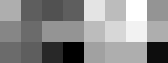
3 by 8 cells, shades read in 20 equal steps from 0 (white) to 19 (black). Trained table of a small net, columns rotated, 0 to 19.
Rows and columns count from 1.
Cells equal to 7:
1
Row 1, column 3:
13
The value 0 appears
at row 1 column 7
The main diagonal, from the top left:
6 11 16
